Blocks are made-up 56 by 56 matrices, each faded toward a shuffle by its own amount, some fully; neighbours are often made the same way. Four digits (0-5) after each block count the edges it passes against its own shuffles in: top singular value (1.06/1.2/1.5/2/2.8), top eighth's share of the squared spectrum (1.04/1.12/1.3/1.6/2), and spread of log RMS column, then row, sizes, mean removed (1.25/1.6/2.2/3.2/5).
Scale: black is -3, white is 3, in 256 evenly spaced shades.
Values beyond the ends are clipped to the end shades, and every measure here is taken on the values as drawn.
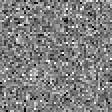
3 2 1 0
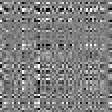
5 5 4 4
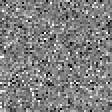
2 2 0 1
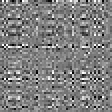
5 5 3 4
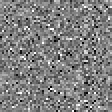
3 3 1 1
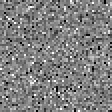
0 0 0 0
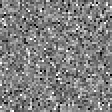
0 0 0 0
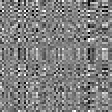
5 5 4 3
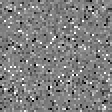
1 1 0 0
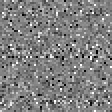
2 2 0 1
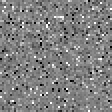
1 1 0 0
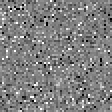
2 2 0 1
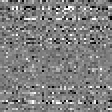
4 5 1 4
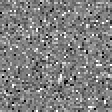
1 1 0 0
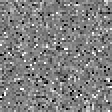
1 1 0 0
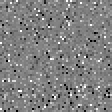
0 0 0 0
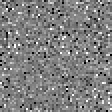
2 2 1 1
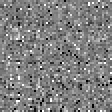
3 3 1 1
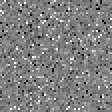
1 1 0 0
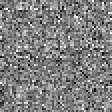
3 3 1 1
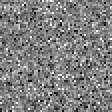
0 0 0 0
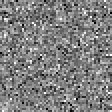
1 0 0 0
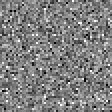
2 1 0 0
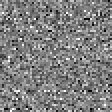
1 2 0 3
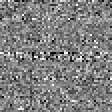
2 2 0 3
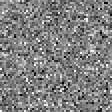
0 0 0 0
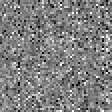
1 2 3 0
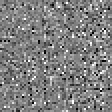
1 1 2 1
